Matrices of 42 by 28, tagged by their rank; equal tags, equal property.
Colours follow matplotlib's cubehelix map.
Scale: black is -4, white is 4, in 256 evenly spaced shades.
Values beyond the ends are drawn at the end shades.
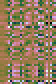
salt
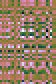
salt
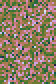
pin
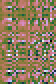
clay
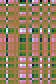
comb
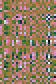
clay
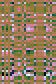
salt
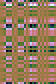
comb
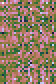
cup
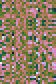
cup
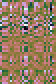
clay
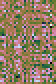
cup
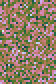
pin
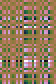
comb
